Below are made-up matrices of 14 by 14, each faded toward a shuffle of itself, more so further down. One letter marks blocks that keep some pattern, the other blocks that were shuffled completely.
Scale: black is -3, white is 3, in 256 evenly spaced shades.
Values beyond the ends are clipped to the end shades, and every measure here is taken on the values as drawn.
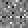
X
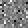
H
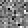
H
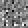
X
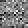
X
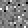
H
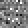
X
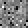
X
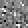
H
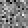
H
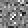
H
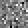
H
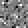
H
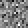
H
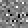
X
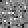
H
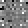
X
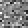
X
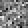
H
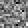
X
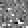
H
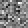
H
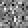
H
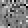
X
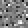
H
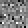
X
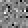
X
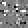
X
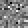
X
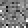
X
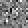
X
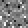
H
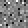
H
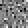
H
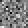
H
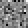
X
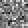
H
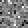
H
